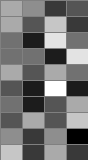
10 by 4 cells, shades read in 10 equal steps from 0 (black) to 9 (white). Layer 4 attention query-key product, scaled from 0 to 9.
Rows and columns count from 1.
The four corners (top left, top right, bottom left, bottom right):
6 3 7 2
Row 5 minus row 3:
2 2 -2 0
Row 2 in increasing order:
2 3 6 7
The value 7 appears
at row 2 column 3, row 8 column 4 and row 10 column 1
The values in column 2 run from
1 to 6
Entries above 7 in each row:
0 0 1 1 0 1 0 0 0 0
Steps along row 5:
down up down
